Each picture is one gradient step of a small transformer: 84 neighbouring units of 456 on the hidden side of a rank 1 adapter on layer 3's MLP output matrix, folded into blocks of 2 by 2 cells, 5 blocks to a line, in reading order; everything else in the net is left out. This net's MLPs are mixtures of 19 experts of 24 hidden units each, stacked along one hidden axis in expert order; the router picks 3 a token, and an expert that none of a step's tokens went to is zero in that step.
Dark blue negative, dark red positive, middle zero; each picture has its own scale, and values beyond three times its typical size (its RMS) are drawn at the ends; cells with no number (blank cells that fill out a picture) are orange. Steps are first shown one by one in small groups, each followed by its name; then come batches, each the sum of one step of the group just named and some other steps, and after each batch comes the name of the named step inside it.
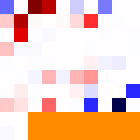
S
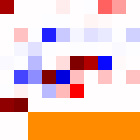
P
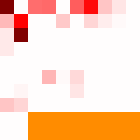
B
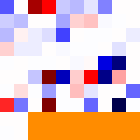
S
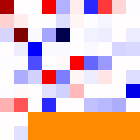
P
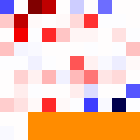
S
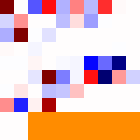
B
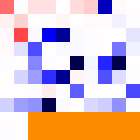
B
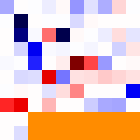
P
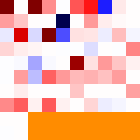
B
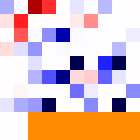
S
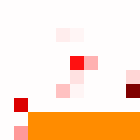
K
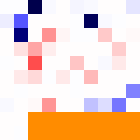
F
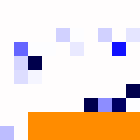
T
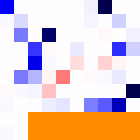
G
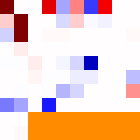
K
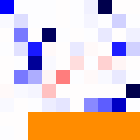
G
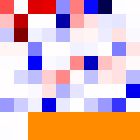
G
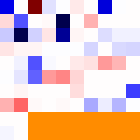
T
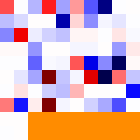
G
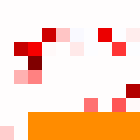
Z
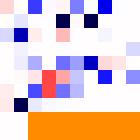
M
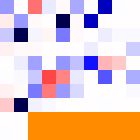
M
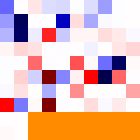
Z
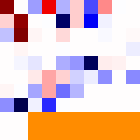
M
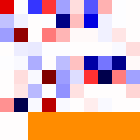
M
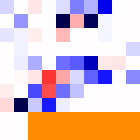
M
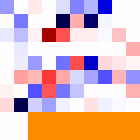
M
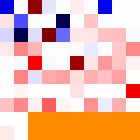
Z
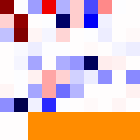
M
